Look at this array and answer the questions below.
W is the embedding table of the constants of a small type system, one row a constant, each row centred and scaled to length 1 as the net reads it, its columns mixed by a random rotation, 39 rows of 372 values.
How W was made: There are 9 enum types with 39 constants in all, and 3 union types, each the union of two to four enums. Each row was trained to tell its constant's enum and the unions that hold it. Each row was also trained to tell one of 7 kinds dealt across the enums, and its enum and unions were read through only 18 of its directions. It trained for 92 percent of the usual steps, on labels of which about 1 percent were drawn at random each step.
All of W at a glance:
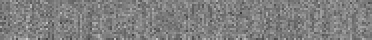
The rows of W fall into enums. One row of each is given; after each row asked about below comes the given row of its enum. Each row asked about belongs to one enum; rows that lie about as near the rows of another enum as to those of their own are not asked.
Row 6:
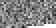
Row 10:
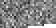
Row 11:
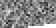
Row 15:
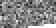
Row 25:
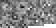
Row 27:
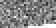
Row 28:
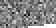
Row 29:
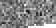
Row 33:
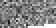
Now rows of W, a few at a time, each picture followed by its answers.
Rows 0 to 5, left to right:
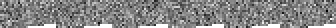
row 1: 10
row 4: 6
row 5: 25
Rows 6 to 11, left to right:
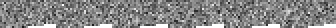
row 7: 11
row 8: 15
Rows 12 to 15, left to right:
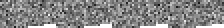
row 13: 25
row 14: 11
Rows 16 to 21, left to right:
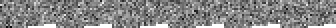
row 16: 33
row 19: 29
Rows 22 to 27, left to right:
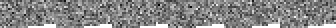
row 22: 28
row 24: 11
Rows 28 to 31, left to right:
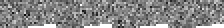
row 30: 33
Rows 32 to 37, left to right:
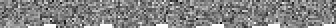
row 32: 10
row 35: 6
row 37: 6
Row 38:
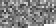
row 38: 25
